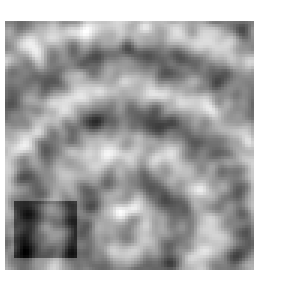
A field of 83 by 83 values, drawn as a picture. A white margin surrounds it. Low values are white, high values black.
The bottom left is the ninth with the highest average. An odd patch, higher than its surroundings, sits in the bottom left. On average the colour sits 40% of the way up the scale. Values change most from cell to cell in the bottom left. Rings spread out from the bottom middle.
